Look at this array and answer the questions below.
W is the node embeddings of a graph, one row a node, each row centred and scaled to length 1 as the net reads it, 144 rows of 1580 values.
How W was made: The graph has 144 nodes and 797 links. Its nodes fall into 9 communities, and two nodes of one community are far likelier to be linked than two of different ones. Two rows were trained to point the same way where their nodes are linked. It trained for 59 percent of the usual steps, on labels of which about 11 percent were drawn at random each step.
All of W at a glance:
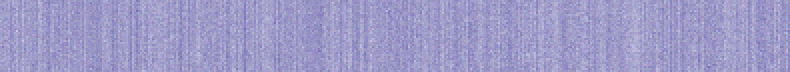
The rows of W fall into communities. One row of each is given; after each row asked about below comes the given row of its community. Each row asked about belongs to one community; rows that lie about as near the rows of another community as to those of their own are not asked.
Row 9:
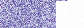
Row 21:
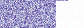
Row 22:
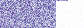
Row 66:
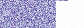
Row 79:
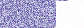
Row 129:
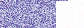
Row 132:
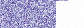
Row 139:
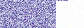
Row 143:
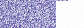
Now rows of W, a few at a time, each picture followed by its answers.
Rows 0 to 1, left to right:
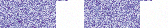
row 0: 9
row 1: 22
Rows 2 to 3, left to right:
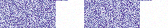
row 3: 132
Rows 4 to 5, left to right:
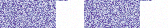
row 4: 21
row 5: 9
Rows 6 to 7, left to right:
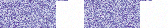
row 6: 143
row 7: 139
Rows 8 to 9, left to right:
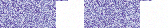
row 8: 129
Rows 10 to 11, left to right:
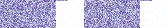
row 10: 21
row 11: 79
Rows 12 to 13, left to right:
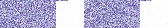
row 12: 22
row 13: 21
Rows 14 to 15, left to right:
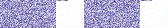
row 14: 139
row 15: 143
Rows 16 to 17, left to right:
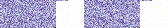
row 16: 66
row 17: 143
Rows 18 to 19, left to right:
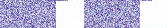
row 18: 129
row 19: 129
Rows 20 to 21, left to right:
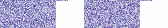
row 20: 129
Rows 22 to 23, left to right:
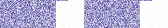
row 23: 21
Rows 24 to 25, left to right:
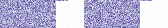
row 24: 143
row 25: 79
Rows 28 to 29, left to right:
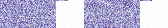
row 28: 21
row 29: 66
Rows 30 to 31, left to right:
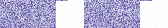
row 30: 9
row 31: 79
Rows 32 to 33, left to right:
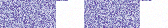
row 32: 129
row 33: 21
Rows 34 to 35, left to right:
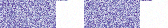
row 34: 9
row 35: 139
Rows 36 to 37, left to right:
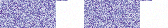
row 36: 21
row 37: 139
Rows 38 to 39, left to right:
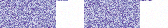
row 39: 139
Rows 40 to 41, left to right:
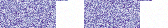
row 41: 66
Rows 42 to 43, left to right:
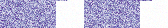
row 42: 132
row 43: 129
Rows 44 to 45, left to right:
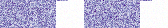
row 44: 132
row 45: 79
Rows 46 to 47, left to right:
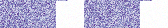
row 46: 9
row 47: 9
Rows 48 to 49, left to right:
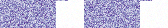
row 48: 66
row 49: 79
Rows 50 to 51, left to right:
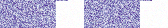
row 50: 21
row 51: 22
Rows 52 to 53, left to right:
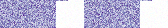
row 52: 22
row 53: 132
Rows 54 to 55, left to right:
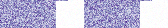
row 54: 66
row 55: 129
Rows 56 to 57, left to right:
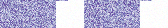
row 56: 66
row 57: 21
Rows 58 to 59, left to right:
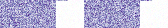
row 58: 143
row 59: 129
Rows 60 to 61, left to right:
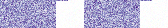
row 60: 129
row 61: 21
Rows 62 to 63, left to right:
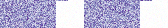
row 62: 79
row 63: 129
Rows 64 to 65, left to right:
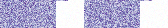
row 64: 66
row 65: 132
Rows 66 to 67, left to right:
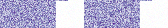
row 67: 143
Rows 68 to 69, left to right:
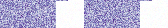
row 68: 143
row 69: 66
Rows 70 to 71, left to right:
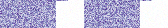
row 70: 129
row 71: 21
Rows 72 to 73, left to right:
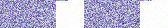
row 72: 66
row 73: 132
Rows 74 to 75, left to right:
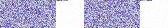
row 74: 129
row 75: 66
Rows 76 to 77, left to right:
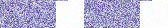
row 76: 132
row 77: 66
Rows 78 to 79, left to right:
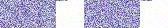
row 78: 9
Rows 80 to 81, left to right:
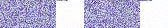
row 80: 21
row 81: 66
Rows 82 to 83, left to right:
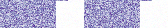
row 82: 22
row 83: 21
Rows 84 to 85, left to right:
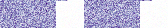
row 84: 9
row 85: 129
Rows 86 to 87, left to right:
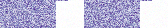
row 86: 139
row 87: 143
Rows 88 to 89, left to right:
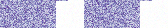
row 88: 9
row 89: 21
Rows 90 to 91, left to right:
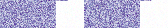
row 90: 21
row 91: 132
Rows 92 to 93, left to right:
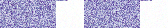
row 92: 22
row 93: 22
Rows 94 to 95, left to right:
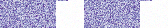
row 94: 143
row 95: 22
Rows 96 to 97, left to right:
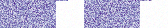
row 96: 22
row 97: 21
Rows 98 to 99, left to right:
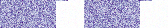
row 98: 132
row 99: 9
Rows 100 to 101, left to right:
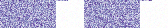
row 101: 139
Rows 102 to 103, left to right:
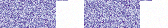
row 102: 21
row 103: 66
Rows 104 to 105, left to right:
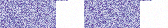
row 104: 9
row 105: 9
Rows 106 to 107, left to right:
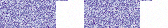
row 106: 22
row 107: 143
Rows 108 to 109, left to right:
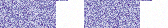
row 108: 22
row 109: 129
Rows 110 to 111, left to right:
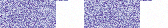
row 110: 79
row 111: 79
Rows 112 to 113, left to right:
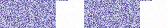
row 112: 143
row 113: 143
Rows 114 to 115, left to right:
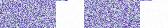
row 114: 66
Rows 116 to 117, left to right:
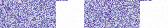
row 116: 9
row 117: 9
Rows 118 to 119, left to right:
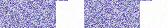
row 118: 79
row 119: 9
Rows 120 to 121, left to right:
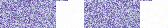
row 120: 66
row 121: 79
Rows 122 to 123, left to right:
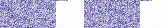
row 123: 129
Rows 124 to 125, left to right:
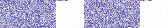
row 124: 139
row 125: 132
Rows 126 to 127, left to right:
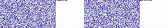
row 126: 9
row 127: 22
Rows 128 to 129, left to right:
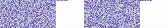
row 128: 21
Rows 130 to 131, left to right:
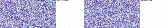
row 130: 132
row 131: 143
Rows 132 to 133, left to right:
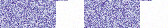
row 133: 132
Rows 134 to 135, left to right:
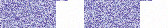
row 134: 132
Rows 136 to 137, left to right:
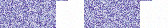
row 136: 79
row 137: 22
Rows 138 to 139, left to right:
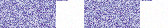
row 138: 22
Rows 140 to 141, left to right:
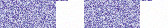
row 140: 129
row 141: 139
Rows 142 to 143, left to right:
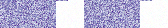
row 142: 22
